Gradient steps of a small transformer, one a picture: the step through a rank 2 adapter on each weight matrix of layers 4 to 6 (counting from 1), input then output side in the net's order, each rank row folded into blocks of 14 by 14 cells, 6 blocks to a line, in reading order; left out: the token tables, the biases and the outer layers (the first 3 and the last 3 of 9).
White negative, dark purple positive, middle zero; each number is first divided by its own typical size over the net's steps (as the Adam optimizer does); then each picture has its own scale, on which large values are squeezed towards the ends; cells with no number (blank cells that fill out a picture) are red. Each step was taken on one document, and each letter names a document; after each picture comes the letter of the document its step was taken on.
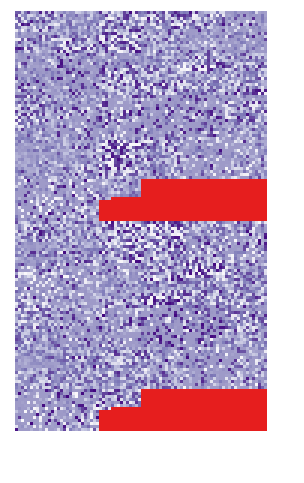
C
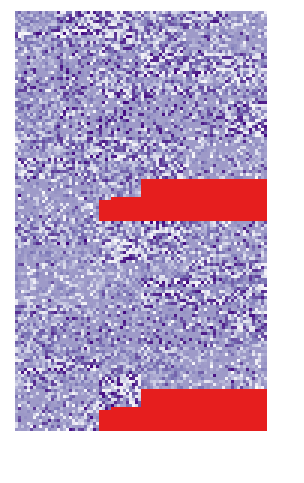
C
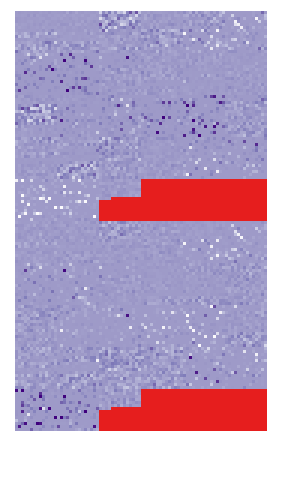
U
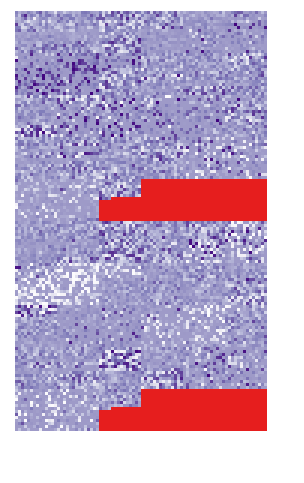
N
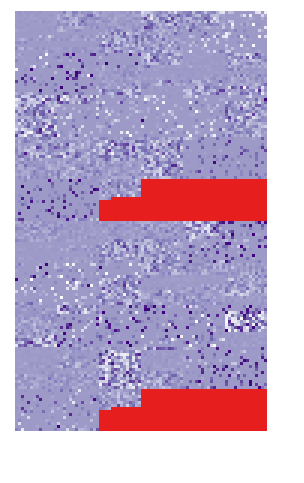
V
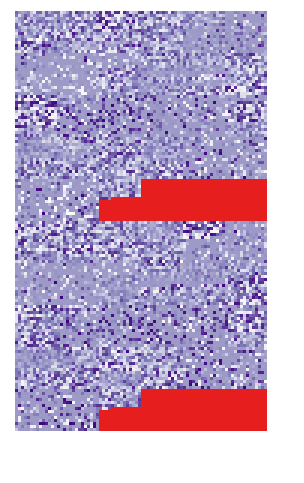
C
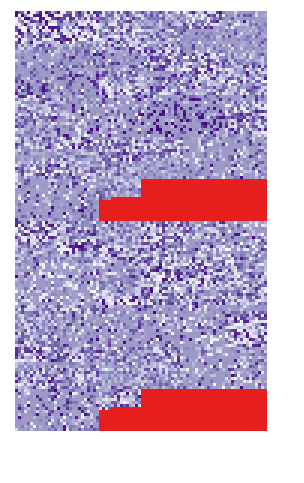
C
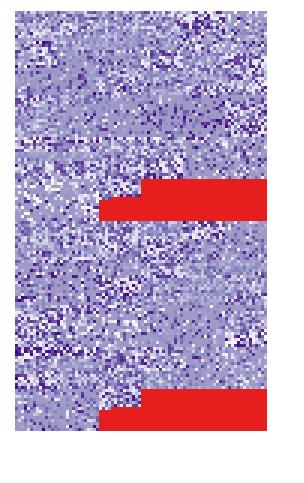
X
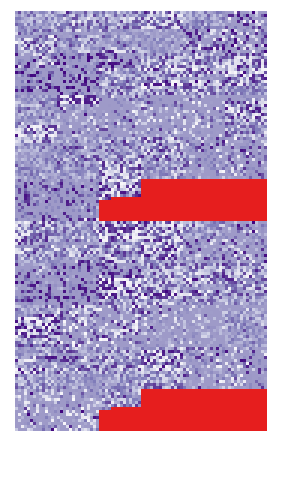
X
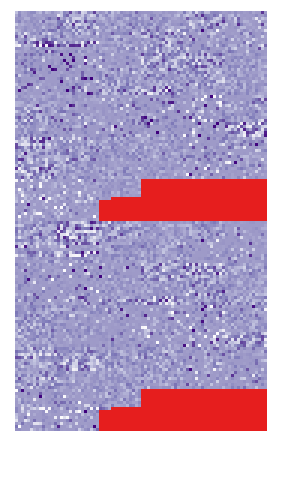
U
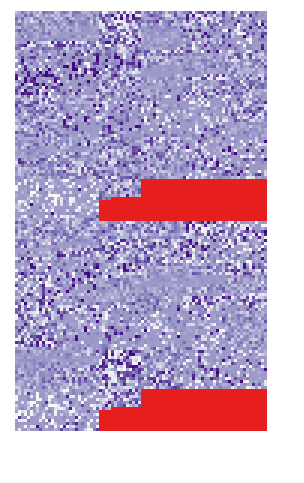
N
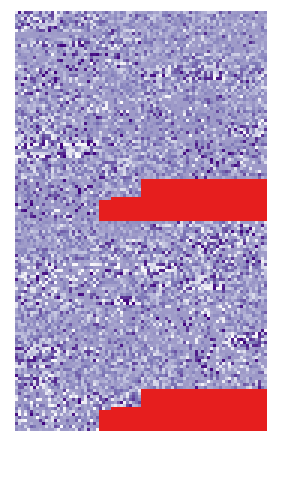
N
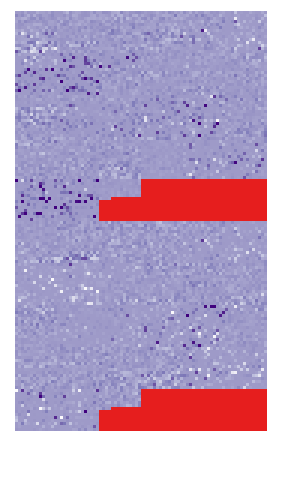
U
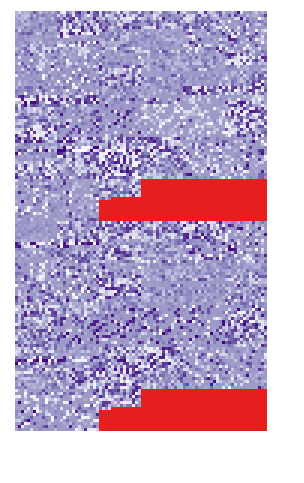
X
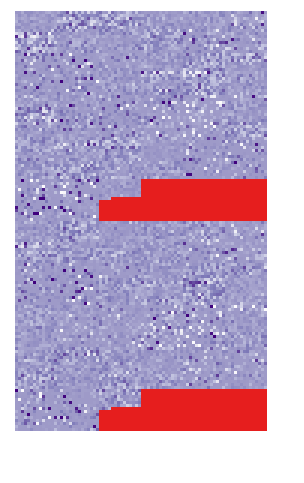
U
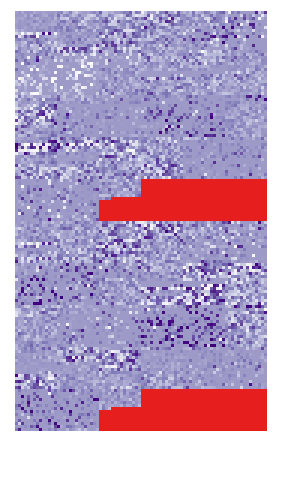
V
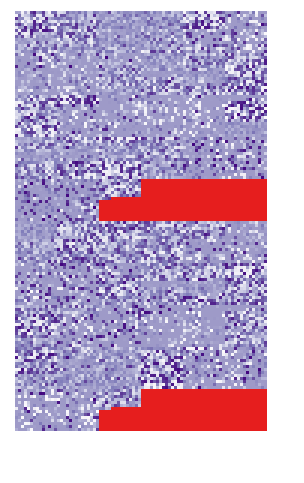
X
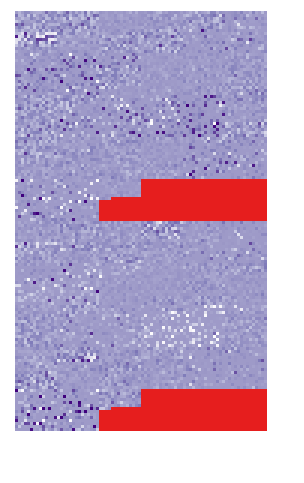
U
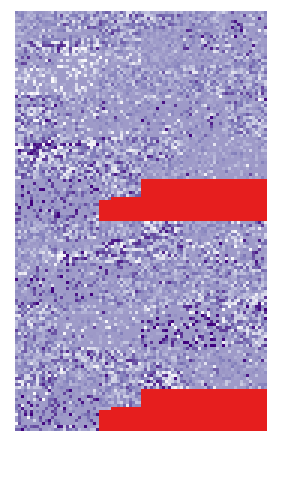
V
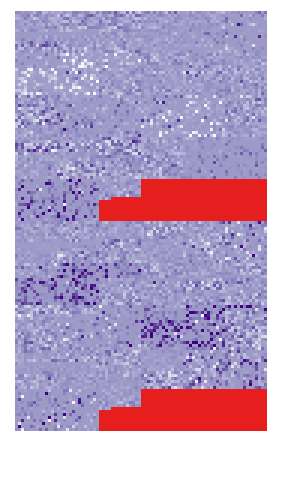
V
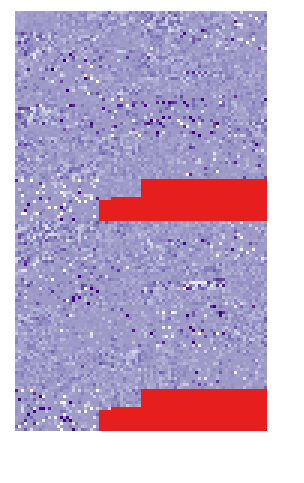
U
